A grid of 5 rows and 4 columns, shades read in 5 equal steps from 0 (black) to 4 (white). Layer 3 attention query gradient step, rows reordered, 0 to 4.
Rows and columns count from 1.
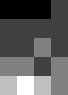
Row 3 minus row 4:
-1 -1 1 -1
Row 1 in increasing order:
0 0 0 1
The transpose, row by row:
0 1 1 2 3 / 0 1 1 2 4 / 0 1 2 1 3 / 1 1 1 2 2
